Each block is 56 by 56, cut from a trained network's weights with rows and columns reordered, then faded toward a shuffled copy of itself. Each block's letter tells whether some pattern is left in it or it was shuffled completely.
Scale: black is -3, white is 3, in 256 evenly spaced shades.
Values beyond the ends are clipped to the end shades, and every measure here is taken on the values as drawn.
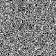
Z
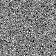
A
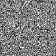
Z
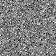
A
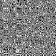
Z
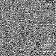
Z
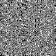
Z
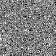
Z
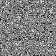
Z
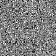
Z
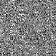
Z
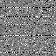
Z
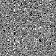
Z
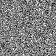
A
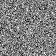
A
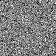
A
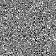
Z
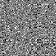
Z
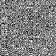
Z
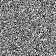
A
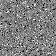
A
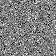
A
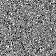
A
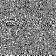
Z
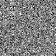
Z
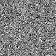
Z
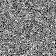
A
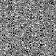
Z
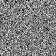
Z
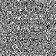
Z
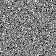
A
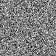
A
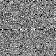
Z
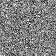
A
